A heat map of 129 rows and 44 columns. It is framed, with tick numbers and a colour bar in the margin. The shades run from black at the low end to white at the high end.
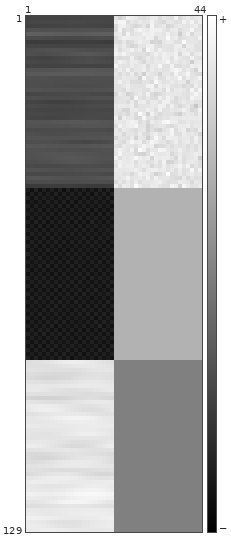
The table splits into 3 rows of 2 panels. Panel 1,1: low, streaked across, faint in contrast. Panel 1,2: very high, fine-grained, faint in contrast. Panel 2,1: very low, checkered, faint in contrast. Panel 2,2: high, flat. Panel 3,1: very high, streaked across, faint in contrast. Panel 3,2: middling, flat.
